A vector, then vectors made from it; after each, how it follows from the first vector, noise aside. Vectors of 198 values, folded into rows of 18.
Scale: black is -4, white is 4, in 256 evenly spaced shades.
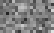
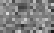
negated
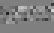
partly zeroed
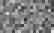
sign-scrambled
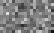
negated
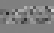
partly zeroed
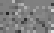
partly zeroed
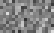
sign-scrambled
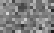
negated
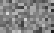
sign-scrambled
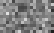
negated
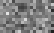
negated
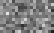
negated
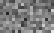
sign-scrambled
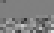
partly zeroed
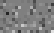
partly zeroed
